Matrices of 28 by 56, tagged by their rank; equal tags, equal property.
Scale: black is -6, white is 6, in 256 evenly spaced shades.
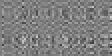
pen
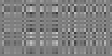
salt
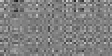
pen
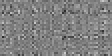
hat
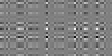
salt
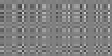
salt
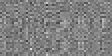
hat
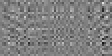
pen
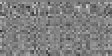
hat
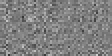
hat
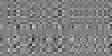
pen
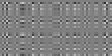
salt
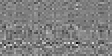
hat
